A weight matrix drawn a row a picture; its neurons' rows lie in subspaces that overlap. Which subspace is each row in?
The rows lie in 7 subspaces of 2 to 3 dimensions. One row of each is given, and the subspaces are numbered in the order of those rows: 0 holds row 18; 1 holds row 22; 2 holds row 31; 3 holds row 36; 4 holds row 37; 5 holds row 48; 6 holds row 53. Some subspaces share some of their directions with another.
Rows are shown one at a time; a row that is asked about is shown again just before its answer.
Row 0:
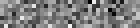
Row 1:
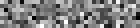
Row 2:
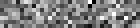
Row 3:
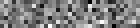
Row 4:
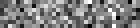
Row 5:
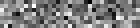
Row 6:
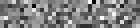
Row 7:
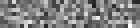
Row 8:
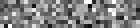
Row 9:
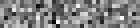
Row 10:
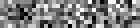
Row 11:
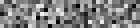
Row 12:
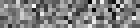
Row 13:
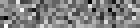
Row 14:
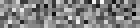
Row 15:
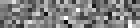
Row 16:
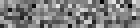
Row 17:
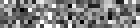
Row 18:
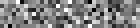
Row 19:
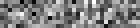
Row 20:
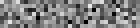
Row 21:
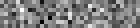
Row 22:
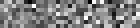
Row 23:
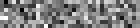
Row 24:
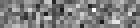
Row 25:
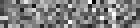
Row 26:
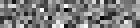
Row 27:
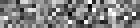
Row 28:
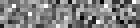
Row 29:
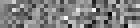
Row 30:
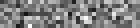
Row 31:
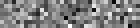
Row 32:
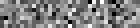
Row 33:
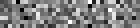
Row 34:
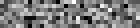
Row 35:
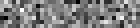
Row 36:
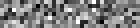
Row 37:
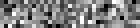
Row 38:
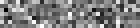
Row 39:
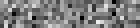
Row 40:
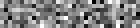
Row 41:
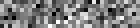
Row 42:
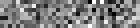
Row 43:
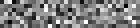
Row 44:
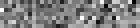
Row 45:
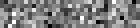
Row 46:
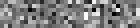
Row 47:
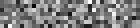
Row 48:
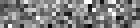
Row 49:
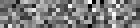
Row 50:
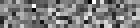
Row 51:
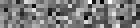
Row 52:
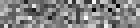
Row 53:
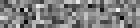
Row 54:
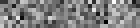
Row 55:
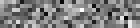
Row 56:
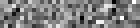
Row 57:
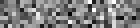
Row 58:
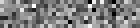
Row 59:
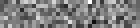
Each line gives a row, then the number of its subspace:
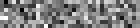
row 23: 6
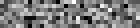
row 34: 6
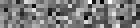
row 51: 1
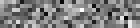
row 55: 2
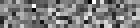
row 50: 1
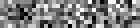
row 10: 2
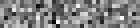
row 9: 3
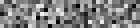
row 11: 3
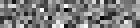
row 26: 0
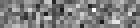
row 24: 3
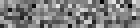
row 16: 2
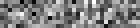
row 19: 5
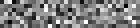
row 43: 3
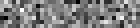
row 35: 6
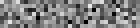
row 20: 3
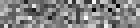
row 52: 6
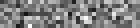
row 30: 6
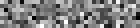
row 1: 1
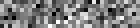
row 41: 3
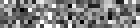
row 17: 4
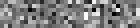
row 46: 6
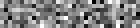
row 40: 1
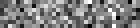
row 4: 5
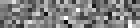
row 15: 2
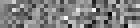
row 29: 2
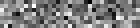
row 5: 5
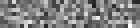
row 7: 2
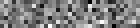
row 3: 3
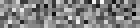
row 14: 3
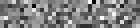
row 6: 0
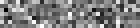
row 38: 1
